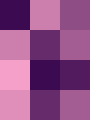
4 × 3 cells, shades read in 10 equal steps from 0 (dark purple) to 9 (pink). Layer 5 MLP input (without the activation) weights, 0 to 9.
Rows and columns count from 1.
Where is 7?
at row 1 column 2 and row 2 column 1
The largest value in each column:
9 7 5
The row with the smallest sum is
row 3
